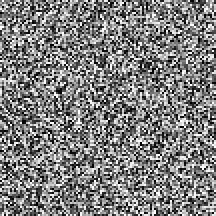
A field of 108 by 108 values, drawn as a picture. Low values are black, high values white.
The values spread evenly over their range. There is no seam. Neither half mirrors the other. On average the colour sits 50% of the way up the scale. No single row or column stands out from its neighbours. No regular stripes run through it. The texture is fine-grained noise.
